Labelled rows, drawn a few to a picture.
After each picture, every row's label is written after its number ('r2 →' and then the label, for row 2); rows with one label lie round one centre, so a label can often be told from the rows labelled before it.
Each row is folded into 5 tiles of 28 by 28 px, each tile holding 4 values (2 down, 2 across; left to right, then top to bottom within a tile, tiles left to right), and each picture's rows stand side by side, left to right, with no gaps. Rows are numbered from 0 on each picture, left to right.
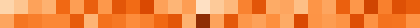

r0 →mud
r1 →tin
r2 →mud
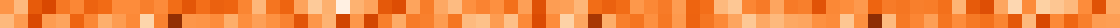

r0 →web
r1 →web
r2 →tin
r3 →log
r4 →web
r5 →log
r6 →web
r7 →tin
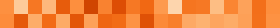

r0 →mud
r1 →log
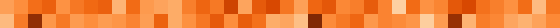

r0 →web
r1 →mud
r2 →web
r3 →web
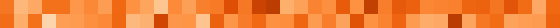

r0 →log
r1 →mud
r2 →mud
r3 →web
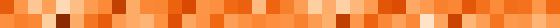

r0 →tin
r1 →web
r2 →tin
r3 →web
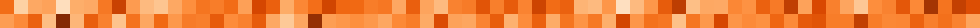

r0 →tin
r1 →mud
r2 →web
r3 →mud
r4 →tin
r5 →mud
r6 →mud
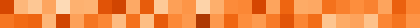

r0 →tin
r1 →tin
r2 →log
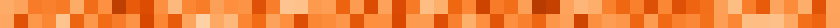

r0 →mud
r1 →log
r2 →mud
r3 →mud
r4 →mud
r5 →log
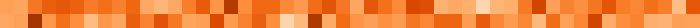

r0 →web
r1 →mud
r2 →web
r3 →tin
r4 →web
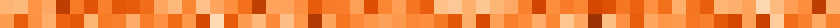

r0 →mud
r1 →tin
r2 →web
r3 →tin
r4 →web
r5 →tin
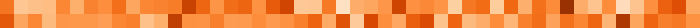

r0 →log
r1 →web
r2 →tin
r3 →log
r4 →tin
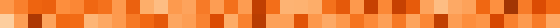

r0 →web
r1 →mud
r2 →mud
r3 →mud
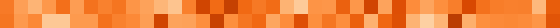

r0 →log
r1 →mud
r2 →mud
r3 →web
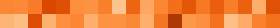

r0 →web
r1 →web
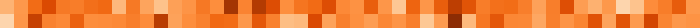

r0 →web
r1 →mud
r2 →web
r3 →web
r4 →tin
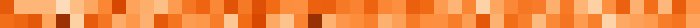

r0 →tin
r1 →mud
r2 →web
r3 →tin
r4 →log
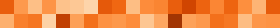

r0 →tin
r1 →web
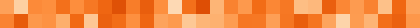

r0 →mud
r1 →log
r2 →log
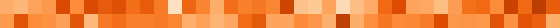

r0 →mud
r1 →log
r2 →tin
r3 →mud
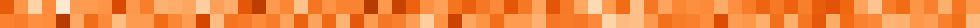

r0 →tin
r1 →tin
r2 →mud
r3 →web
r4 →log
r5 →mud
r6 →log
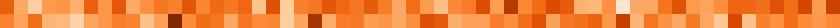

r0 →log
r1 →web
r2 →web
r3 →mud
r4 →tin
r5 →web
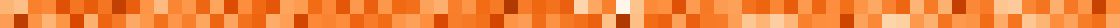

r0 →mud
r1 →mud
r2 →mud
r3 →mud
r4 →tin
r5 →log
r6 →log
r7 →log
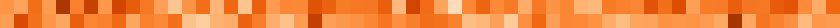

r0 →mud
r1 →log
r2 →web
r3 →log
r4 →log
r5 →web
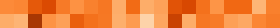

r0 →web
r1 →web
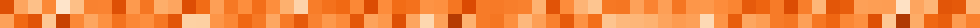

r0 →tin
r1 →log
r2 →mud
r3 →web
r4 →log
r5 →web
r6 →tin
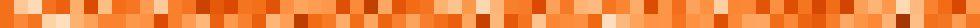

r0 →log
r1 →mud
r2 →mud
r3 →tin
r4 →log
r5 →mud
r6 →tin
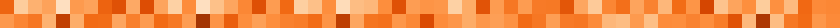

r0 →tin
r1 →tin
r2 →tin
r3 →log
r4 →log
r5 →tin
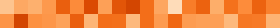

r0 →mud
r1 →log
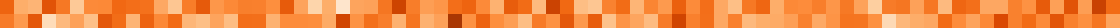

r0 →log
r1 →log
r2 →tin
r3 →web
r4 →log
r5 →log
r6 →log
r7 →mud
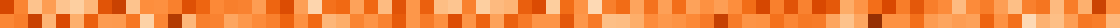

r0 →tin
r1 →web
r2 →log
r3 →tin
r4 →log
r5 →mud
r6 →web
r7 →log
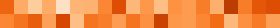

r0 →tin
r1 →mud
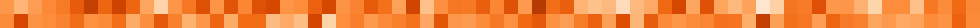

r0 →mud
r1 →mud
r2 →web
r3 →mud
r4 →tin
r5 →tin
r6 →log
